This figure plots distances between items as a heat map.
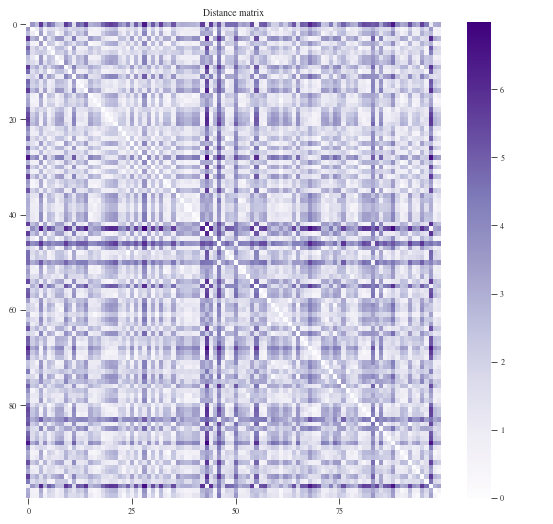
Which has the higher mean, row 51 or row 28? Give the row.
28
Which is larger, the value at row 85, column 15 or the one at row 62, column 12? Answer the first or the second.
the second
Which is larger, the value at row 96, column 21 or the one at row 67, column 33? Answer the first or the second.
the second
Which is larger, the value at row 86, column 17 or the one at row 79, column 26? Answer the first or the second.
the second
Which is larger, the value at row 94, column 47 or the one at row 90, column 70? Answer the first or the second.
the second
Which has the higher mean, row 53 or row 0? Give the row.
0
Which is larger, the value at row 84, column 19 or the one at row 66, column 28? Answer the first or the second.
the second
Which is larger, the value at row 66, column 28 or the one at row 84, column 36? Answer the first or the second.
the second
